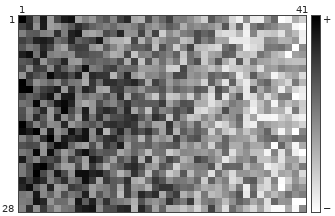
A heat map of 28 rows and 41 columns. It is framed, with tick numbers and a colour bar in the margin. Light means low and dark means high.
There is an overall slope up to the left. There are no regular stripes. The texture is fine-grained noise.
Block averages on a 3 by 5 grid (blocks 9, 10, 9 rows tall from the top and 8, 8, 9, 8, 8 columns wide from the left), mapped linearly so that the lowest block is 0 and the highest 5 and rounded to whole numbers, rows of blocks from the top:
54210
54310
44310
